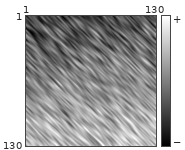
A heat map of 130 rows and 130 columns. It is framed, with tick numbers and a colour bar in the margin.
The grain runs diagonally down to the right. There are no lone odd cells. The bottom right is the ninth with the highest average. The field climbs toward the bottom. No single row or column stands out from its neighbours.
